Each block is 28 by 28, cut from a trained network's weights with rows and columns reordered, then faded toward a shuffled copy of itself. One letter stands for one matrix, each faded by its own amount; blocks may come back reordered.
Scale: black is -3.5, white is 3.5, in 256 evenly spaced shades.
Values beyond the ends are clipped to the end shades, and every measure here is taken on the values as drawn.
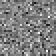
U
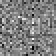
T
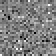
U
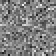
U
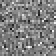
U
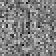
T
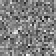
U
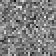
U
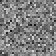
T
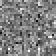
T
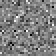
U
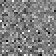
U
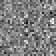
T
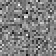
T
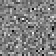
U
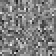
T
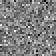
U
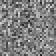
T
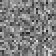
T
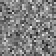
T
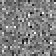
U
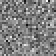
U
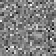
U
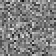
T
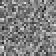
T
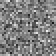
U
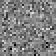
U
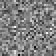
T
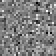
U
